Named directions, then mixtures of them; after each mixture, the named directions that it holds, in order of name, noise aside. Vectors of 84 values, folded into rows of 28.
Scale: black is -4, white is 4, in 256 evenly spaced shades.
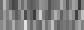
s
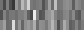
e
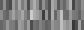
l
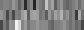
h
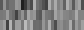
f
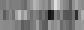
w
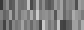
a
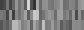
a, e, h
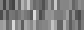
e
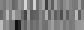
h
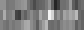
w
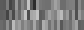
a, e, h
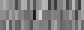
e, f, s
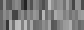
f, h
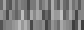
h, l, s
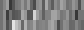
e, h, s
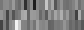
h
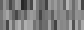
f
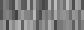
e, f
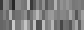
a, e, s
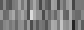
l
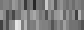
h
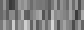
e, l, s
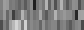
h, s
